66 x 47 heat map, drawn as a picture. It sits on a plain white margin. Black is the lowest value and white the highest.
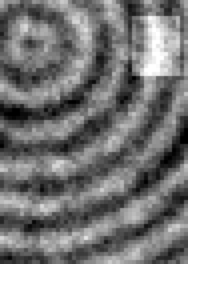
An odd patch, higher than its surroundings, sits in the top right. The top right is the ninth with the highest average. No row or column stands out. The halves do not mirror each other. The histogram is bell-shaped. Rings spread out from the top left.
